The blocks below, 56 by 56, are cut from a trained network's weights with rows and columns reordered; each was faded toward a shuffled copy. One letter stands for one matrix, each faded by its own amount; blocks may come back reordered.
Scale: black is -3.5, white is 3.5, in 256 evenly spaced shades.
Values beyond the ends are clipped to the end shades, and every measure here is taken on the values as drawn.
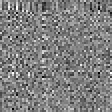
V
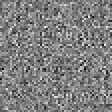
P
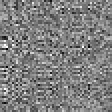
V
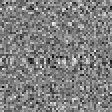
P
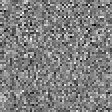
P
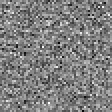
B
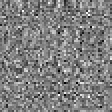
V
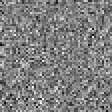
P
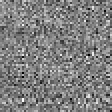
V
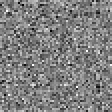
B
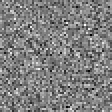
B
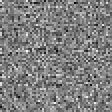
P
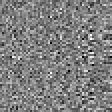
V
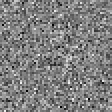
B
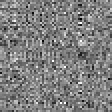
V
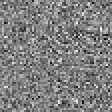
P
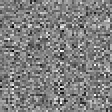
V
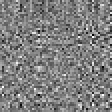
V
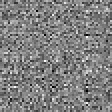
V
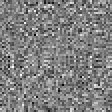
P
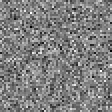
B
